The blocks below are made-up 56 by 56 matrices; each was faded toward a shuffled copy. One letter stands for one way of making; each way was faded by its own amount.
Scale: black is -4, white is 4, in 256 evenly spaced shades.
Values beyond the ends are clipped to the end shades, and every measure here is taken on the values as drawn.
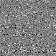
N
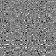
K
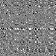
K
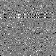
K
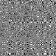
K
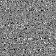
N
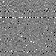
K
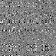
K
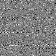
N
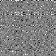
K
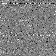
N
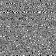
N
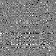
K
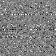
N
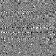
K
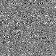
N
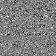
N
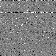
N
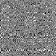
K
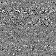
N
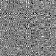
K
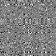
K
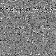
N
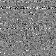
N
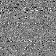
N
